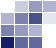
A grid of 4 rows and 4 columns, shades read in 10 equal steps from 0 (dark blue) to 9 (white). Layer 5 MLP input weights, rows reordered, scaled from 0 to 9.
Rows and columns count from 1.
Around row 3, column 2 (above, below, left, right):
4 3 4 6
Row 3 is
4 5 6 9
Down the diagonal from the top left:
9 4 6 9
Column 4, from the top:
6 8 9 9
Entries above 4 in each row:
4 2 3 1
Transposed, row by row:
9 6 4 0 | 7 4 5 3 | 5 2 6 3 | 6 8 9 9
